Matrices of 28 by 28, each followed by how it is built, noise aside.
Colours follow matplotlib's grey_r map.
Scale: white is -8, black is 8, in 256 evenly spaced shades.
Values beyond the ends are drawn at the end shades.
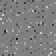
sparse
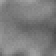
smooth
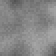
smooth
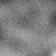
smooth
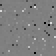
sparse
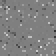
sparse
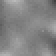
smooth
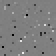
sparse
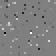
sparse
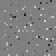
sparse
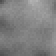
smooth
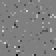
sparse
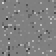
sparse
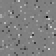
sparse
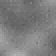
smooth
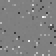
sparse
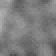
smooth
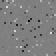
sparse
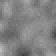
smooth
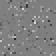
sparse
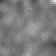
smooth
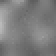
smooth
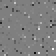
sparse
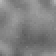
smooth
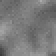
smooth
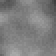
smooth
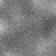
smooth
